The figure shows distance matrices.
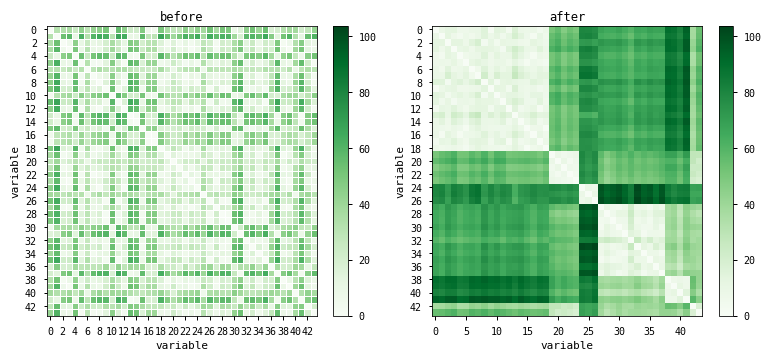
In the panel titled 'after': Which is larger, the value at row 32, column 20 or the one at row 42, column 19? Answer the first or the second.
the first
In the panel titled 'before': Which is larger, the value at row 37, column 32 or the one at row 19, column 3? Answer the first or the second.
the first
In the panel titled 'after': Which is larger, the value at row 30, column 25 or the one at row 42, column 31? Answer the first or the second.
the first
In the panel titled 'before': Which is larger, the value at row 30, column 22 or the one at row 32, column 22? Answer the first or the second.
the first
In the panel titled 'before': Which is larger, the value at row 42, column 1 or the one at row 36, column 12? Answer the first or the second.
the first
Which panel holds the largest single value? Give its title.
after
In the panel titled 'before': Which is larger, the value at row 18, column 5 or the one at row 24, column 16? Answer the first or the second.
the second
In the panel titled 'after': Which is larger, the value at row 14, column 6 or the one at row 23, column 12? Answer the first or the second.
the second
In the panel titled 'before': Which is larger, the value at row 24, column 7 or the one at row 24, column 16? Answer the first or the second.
the second
